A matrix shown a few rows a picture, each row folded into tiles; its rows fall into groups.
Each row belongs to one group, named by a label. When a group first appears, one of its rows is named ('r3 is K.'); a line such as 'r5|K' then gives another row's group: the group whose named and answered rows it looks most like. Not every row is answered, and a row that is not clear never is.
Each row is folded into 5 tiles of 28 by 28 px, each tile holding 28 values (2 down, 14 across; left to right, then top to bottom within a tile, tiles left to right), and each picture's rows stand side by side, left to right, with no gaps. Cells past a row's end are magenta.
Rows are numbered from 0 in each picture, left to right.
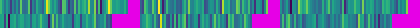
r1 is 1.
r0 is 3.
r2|1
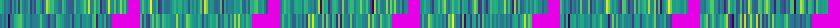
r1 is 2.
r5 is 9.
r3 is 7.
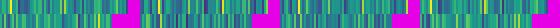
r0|2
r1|1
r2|1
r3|2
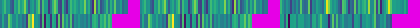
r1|7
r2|3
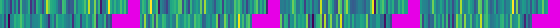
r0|3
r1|2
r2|9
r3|9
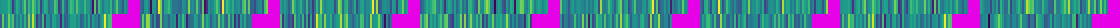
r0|7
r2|9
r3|9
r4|9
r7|3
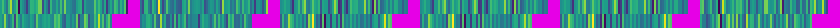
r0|2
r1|1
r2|7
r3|7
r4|7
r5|2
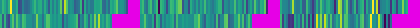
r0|2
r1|2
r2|9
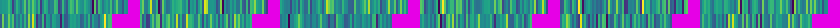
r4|1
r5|7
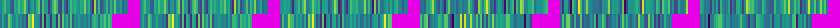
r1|7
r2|7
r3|9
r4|1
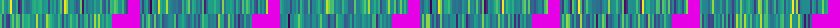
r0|2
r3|1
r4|1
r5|9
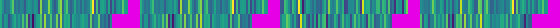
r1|9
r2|1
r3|9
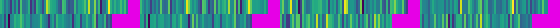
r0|3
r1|3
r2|2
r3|9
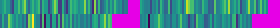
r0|7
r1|3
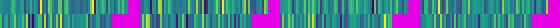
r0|9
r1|1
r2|7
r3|1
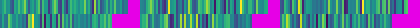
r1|9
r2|1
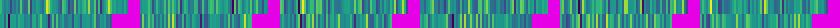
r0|3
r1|7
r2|2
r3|9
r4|2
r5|2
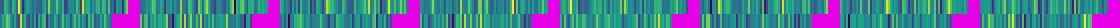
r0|1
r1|9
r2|3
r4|2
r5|1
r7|7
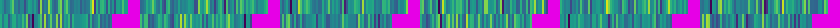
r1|9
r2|1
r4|3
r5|1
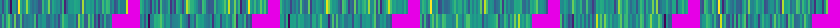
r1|3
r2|3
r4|9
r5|1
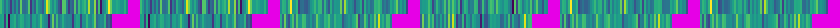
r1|3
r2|2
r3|7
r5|2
